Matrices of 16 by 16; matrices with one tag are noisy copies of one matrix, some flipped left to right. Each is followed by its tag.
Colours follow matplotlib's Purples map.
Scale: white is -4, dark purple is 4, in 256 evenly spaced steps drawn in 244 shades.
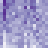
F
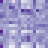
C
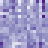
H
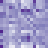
C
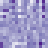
H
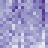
F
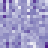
H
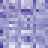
C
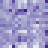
C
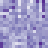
H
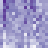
F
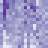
F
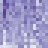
F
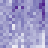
F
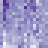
F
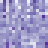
H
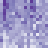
F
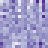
H
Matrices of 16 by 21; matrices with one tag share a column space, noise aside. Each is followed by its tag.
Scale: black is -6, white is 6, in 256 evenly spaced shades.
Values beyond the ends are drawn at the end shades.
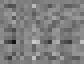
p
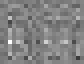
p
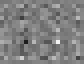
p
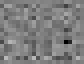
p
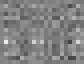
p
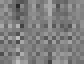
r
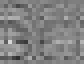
p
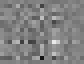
p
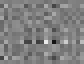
p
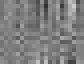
r
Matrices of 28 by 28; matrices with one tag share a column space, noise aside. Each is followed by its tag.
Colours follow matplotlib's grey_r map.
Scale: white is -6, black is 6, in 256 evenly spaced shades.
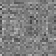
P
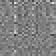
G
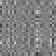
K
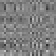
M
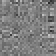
G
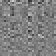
G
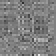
P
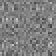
M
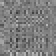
K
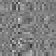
M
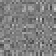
M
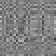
P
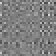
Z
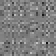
Z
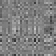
P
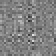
P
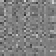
G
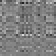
G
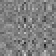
M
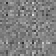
Z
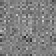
P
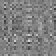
P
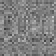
P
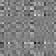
Z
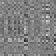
P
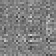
P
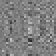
P
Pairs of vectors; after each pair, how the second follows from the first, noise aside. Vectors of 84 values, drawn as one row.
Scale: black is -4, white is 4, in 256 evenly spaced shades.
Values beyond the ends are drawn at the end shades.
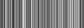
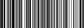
scaled up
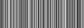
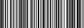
scaled up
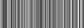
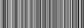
sign-scrambled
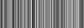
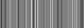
partly zeroed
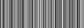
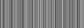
shrunk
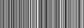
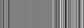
partly zeroed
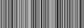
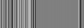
partly zeroed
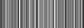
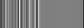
partly zeroed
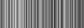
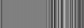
partly zeroed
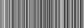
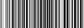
scaled up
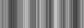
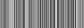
sign-scrambled
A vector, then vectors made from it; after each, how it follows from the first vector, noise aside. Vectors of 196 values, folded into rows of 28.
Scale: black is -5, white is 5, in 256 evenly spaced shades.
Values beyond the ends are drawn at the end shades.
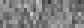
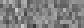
wrapped around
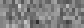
wrapped around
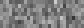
wrapped around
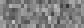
wrapped around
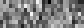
scaled up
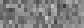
wrapped around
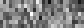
scaled up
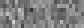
wrapped around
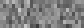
wrapped around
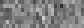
wrapped around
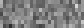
wrapped around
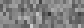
wrapped around
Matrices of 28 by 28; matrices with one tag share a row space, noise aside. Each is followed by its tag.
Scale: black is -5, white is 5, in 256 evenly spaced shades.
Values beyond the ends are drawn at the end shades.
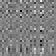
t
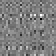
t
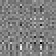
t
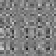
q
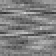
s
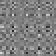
q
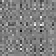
t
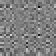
q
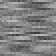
s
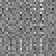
t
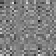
q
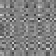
q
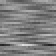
s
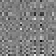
t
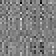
t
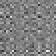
q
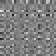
q
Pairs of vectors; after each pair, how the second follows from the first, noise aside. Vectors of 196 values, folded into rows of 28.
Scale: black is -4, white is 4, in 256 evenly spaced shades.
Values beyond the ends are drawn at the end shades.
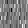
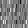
wrapped around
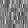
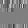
partly zeroed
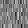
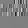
partly zeroed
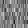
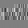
partly zeroed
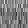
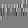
partly zeroed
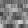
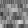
copied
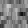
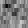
wrapped around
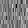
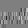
partly zeroed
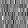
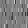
partly zeroed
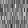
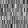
copied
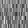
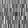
copied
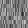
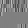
partly zeroed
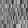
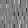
partly zeroed
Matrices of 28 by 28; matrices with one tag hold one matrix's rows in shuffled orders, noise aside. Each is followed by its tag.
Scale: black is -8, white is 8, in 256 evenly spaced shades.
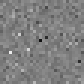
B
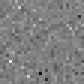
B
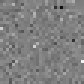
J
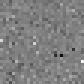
J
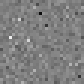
B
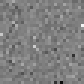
J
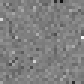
J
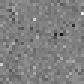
J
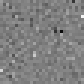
J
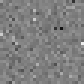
J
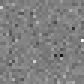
J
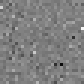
J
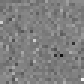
J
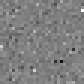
J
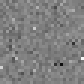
J
